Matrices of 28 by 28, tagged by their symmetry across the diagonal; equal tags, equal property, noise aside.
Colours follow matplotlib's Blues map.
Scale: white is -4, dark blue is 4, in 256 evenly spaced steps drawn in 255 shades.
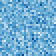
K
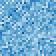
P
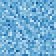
K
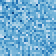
P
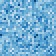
P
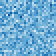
K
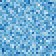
P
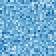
K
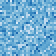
P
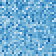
K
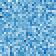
K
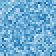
P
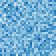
P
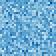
K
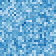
P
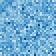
P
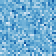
K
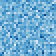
K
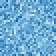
P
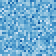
K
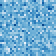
K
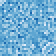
P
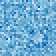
P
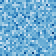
P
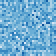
K
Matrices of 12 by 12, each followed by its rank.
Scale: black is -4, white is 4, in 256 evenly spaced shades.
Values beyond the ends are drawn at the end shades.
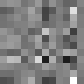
two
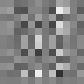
two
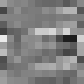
two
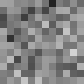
full rank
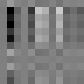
one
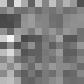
two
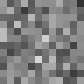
full rank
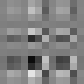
one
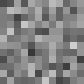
full rank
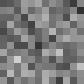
full rank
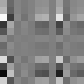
one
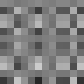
one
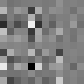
two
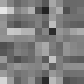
two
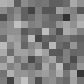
full rank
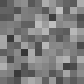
full rank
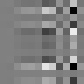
one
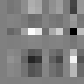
one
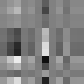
one
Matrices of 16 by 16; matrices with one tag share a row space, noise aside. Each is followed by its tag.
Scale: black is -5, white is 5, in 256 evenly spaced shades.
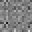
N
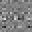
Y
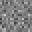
Y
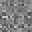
Y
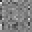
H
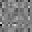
H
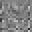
H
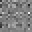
H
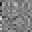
H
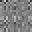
N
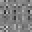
N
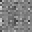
H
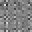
N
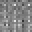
N
